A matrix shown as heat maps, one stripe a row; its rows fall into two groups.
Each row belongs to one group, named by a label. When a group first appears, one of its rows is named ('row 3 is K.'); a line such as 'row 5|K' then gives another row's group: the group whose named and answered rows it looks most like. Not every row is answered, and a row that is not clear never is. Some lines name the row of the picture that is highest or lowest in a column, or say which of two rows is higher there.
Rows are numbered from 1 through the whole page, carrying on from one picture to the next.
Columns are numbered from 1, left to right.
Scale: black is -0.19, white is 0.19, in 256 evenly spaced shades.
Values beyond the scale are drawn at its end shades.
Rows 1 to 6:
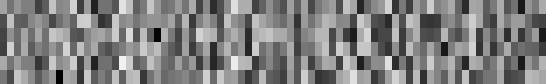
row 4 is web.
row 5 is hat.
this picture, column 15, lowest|2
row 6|hat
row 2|web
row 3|web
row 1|hat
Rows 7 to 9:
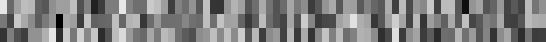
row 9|web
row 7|hat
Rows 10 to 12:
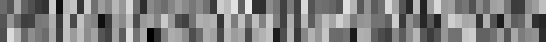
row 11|web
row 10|hat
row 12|web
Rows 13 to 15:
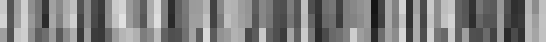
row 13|hat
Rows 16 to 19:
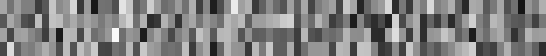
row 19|web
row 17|web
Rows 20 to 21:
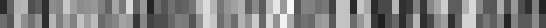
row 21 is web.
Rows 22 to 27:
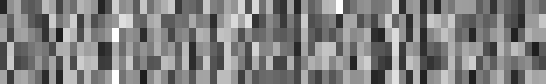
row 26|web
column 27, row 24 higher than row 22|Yes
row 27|hat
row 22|web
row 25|web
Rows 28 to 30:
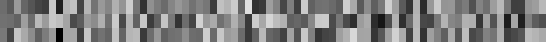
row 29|web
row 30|hat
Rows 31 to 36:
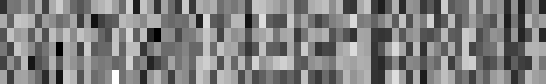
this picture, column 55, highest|32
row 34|hat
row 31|web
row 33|web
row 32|hat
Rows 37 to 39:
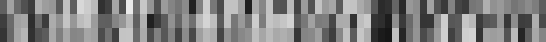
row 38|web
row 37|web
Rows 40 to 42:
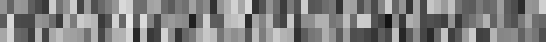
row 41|web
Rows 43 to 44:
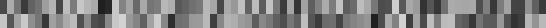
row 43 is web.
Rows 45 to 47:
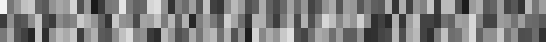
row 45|hat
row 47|web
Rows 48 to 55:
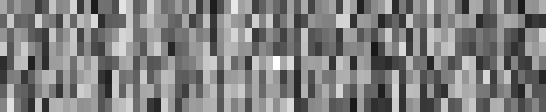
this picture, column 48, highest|48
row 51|hat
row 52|web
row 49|web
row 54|web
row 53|web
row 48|hat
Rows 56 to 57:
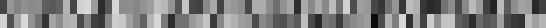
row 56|web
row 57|hat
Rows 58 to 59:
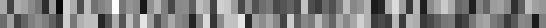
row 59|web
